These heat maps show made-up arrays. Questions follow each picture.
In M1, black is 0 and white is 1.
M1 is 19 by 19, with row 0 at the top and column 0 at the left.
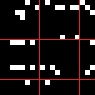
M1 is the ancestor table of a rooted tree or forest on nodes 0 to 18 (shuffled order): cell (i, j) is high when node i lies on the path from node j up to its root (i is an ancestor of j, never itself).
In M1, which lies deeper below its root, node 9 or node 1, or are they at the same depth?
node 9
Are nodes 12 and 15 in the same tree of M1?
yes
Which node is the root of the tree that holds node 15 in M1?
1
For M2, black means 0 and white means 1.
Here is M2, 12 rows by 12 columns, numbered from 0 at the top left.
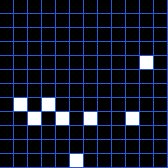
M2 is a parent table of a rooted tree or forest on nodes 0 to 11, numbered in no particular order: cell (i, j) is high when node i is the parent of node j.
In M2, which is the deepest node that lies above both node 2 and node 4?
8
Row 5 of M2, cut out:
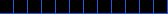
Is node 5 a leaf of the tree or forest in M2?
yes
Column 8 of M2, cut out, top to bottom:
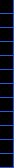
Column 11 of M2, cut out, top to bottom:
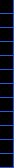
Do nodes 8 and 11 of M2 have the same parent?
no
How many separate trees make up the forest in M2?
4
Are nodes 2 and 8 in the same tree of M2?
yes
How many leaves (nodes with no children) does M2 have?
8
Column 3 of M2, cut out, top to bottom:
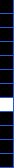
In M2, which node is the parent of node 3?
7
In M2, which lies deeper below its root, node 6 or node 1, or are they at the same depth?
the same depth
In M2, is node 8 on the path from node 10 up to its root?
yes
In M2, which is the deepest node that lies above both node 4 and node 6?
8
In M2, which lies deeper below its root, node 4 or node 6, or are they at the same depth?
the same depth
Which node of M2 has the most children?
8
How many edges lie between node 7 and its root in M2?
0
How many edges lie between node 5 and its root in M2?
1
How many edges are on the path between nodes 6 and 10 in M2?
3
